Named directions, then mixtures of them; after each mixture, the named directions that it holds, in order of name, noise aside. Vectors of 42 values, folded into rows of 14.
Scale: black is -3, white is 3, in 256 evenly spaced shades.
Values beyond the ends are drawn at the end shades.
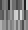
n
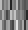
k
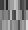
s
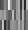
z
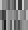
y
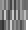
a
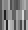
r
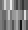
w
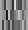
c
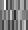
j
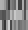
k, n, y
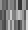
r, s, y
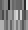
n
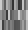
c, y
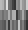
s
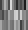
n, w
